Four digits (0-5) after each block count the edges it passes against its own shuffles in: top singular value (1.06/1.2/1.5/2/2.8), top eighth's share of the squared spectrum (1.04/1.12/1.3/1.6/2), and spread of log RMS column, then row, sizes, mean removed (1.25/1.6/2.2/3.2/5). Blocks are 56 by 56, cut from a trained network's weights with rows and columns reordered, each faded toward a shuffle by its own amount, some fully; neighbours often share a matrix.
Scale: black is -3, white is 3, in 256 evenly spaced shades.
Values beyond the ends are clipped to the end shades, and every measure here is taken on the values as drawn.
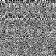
4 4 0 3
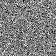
0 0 0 0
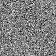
0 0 0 0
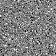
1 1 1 0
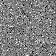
0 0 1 0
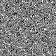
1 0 0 0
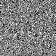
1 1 0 0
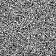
2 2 0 0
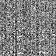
3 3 0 2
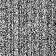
3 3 0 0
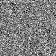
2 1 0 0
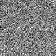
3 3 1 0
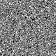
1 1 0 0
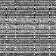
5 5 2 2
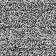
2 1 0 0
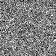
0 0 0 0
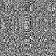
4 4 2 1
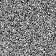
1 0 0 0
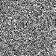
3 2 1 1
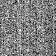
2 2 0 1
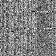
3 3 0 1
